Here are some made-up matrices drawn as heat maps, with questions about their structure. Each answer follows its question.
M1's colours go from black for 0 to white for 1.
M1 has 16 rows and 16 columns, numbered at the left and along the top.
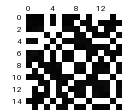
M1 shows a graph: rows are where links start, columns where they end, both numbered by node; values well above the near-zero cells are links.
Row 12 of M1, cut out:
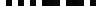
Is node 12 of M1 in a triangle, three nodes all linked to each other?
yes
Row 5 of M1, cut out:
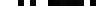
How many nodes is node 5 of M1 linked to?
7
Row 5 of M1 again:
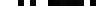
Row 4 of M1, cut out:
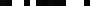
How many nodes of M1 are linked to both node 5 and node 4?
1
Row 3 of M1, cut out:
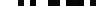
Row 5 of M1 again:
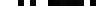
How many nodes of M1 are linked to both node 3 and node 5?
7
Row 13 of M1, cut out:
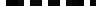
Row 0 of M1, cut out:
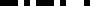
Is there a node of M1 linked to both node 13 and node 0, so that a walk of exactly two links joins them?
no
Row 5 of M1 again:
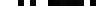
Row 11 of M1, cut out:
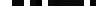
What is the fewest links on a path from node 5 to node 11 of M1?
2
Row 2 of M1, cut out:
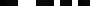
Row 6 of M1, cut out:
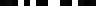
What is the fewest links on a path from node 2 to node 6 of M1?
2
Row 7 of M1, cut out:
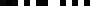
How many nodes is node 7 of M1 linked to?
7
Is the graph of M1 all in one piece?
yes
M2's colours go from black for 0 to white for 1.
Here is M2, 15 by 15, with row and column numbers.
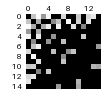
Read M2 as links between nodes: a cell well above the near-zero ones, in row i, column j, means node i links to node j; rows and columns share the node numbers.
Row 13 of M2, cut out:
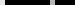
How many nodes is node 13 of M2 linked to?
2
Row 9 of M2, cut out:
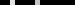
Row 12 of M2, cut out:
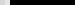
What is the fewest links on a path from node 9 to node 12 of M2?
3
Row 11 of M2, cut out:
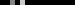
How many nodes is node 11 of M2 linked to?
2
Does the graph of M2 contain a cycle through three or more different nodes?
yes
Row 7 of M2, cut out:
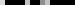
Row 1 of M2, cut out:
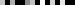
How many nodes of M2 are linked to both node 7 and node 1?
3
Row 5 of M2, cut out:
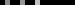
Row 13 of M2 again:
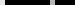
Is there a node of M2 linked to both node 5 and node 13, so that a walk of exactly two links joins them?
no
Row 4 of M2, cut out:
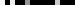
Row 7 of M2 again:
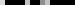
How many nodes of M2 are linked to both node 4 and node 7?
2
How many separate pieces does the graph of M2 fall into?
1
